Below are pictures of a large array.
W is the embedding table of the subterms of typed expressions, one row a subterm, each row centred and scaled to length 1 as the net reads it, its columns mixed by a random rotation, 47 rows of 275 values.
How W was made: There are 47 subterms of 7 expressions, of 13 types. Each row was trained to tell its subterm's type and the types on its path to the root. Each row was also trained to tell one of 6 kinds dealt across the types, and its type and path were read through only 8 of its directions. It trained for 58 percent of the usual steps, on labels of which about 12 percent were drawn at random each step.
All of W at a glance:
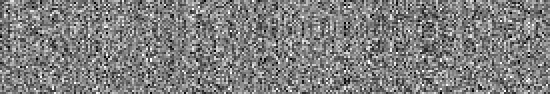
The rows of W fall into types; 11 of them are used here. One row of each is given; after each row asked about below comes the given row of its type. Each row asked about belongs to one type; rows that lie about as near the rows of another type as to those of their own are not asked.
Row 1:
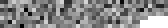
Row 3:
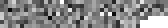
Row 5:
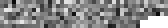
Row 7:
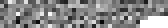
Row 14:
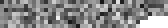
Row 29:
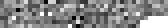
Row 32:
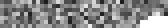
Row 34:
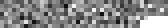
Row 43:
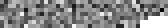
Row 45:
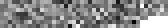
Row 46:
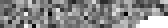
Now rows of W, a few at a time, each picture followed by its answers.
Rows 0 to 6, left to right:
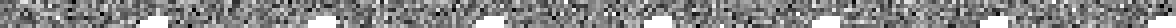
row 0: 32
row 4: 34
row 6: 5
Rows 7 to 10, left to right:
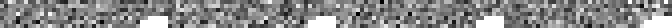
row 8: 45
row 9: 7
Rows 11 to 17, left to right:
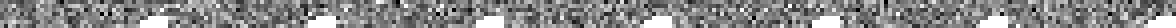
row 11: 14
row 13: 14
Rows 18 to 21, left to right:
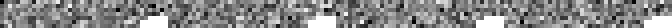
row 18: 5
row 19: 46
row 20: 34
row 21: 7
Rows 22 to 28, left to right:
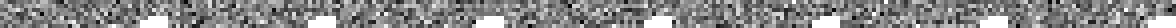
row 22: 45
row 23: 34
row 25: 7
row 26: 5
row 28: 46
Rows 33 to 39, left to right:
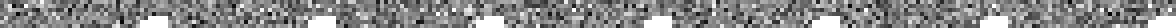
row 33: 45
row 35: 46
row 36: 3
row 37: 34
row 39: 7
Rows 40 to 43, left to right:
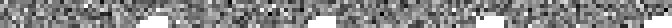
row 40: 14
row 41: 14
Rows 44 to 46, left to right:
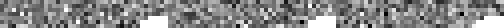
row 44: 43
